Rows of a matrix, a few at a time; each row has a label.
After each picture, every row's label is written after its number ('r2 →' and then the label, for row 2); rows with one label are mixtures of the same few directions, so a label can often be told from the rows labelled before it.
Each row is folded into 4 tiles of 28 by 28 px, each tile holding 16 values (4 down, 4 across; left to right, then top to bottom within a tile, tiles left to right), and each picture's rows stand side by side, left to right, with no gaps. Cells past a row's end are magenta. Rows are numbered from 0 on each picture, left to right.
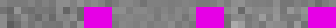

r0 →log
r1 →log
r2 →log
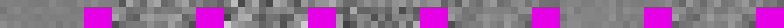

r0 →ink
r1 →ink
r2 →ink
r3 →log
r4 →ink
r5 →log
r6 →ink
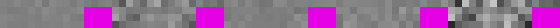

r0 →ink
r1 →ink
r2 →ink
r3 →log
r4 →ink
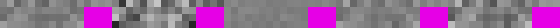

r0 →ink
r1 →ink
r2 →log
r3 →ink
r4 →ink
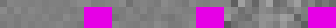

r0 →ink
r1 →ink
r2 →ink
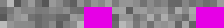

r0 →ink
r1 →log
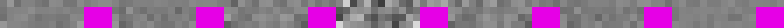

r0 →ink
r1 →log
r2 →ink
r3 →ink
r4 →ink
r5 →log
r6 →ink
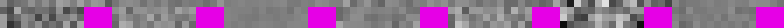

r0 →log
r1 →log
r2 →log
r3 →ink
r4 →log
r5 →ink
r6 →log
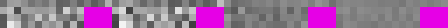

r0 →log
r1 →log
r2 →log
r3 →log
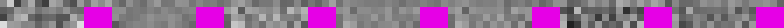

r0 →ink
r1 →ink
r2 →log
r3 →log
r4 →log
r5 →log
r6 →log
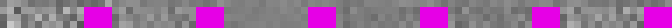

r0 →log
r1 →log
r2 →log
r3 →log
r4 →log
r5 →log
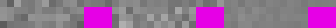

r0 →ink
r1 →log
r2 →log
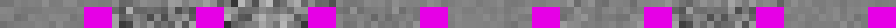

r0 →ink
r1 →log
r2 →ink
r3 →log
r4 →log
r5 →ink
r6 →log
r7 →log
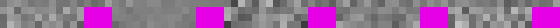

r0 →log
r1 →ink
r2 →ink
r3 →ink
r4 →log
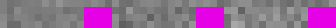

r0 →log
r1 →log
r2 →log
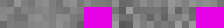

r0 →ink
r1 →log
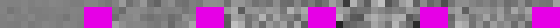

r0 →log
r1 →ink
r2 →log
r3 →ink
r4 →log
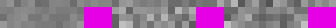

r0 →ink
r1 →log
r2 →ink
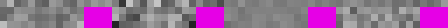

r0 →ink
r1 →ink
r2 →ink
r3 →log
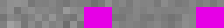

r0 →log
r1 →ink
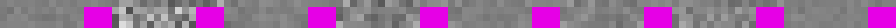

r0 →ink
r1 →log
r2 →ink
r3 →ink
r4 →ink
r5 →ink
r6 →log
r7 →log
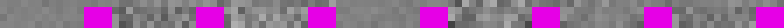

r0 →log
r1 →log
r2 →log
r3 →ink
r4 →ink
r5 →ink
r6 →log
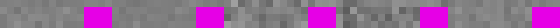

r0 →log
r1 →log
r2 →ink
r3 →log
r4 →log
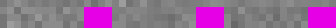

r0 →log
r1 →ink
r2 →log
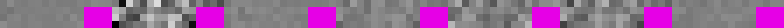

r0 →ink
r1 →ink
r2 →log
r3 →ink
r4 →ink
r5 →ink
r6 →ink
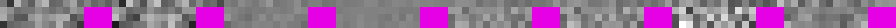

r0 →ink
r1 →ink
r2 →ink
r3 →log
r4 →log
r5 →log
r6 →log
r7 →ink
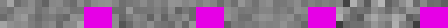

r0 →ink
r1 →log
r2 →ink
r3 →ink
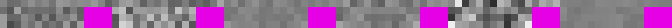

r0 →log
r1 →log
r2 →ink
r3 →ink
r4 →ink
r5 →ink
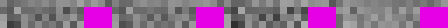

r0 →log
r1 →log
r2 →log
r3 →log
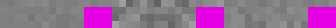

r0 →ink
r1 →ink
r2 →log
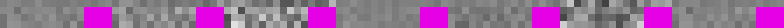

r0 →log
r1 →log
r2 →log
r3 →log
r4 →log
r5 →ink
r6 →log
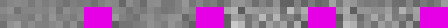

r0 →log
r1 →ink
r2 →log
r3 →log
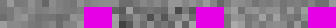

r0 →ink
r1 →log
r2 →log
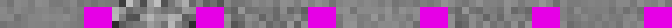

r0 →ink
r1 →ink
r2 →log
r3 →log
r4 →log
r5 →log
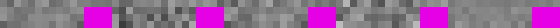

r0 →ink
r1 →log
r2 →ink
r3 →ink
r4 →log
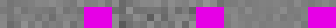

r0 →log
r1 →log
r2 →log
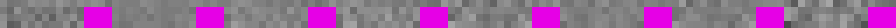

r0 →log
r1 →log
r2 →log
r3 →log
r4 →ink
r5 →ink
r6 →ink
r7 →ink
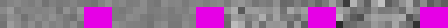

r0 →log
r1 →ink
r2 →log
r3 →ink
